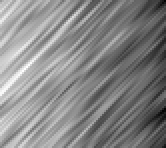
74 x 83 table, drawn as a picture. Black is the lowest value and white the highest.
Grain: diagonal, up to the right. Average level on the scale: 50%. Slope: up to the left. Odd rows or columns: none. Lone odd cells: none. Ninth with the highest average: middle left.
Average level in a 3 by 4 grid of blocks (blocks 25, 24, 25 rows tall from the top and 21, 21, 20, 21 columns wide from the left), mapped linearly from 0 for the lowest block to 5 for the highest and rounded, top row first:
4 3 2 0 | 5 3 1 0 | 4 3 1 0
